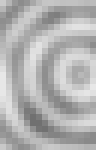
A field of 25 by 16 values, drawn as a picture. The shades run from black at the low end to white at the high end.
The bottom middle is the ninth with the lowest average. No single row or column stands out from its neighbours. No overall slope runs across the table. Concentric rings centre on the middle right. The texture is blotchy. Overall the values sit about 70% of the way up the scale.
